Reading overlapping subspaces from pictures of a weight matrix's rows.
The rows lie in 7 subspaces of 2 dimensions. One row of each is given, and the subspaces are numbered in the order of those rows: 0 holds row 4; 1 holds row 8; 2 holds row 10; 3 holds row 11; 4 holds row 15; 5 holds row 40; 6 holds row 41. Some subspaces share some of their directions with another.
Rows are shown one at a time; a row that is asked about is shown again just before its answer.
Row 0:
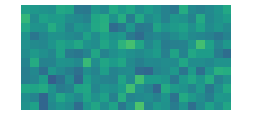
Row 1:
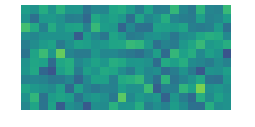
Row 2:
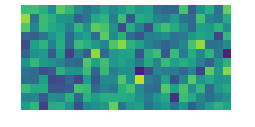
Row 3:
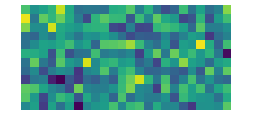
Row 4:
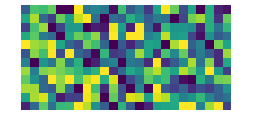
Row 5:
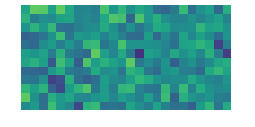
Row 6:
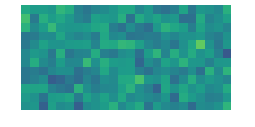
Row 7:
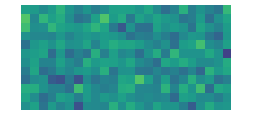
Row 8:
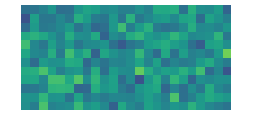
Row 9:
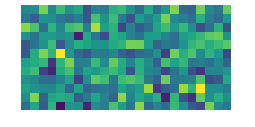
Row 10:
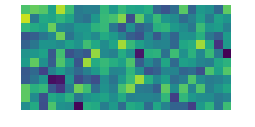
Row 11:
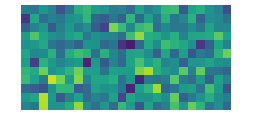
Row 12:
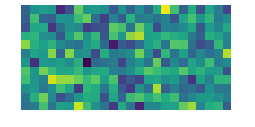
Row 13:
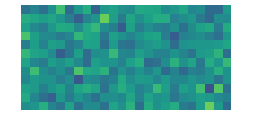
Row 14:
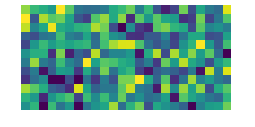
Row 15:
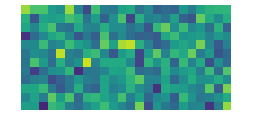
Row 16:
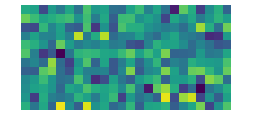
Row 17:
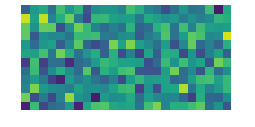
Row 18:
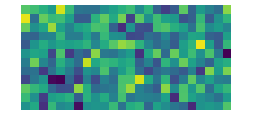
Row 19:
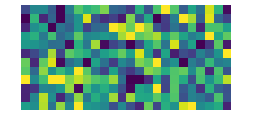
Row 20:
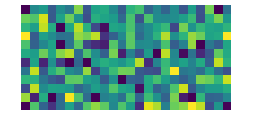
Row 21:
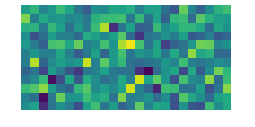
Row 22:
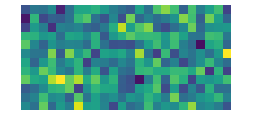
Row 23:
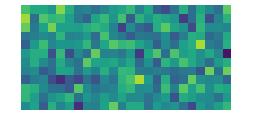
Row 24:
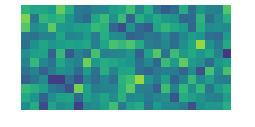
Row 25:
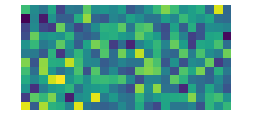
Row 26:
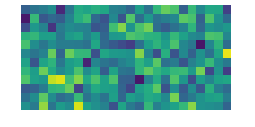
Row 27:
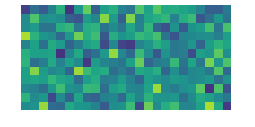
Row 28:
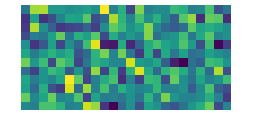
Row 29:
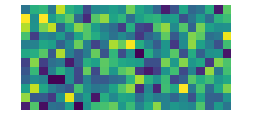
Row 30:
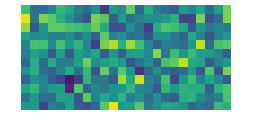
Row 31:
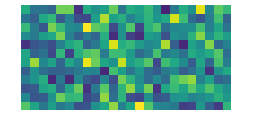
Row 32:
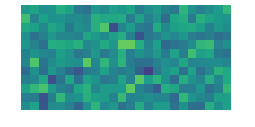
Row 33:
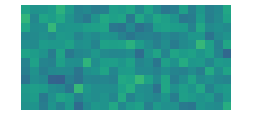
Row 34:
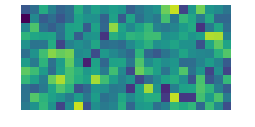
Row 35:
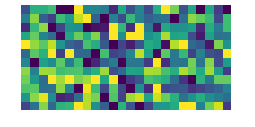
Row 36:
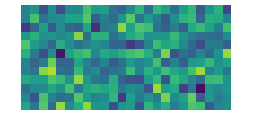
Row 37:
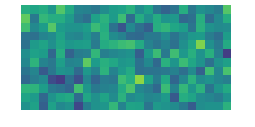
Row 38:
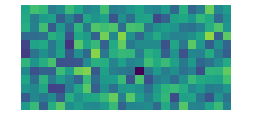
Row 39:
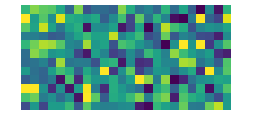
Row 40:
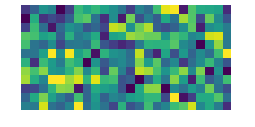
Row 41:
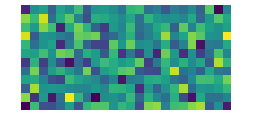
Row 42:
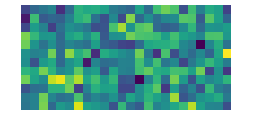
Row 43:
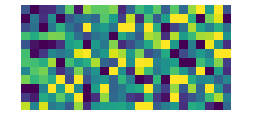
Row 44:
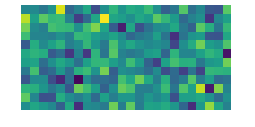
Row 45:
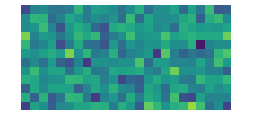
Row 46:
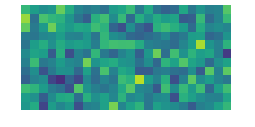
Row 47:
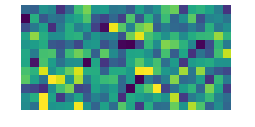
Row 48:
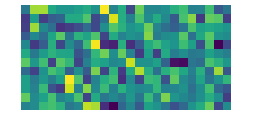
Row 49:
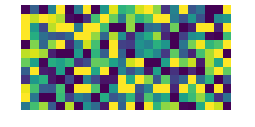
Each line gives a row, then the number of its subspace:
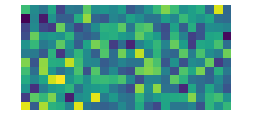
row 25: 6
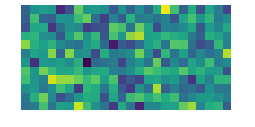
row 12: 0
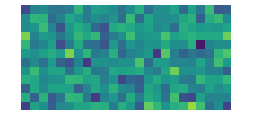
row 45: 6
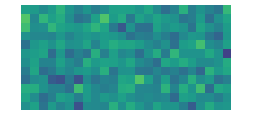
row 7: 4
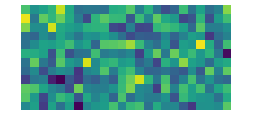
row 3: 1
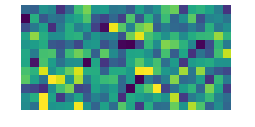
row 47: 3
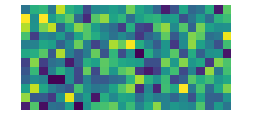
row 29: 6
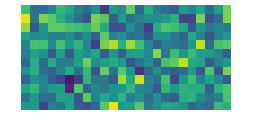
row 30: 2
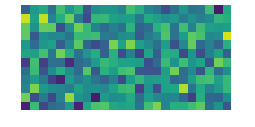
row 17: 6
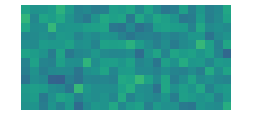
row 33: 1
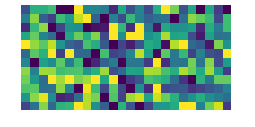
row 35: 0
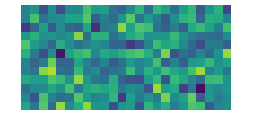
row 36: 5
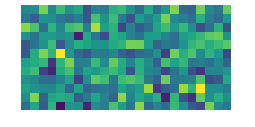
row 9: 5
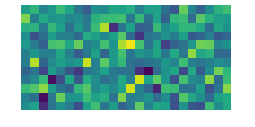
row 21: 3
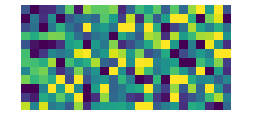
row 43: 0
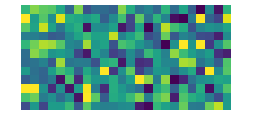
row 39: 0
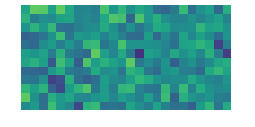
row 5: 2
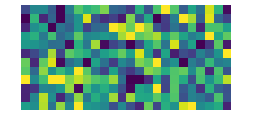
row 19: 1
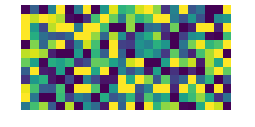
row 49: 4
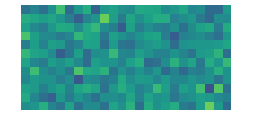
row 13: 4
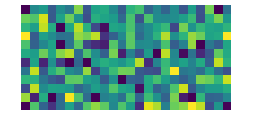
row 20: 6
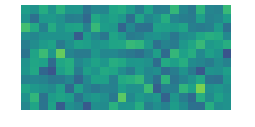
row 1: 5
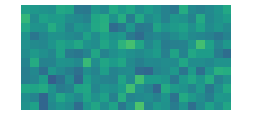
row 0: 3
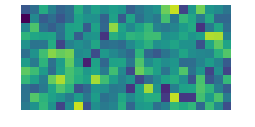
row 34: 5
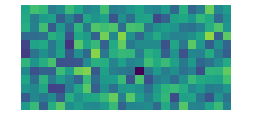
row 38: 1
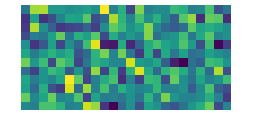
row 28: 2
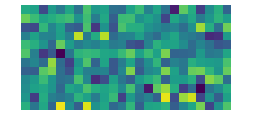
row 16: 5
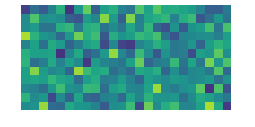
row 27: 4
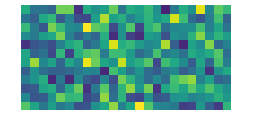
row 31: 0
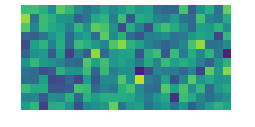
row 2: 1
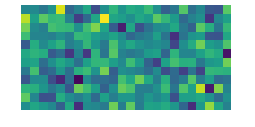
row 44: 4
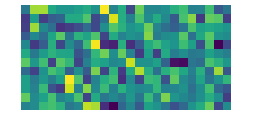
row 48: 2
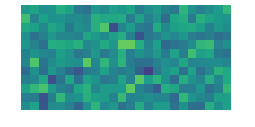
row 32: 3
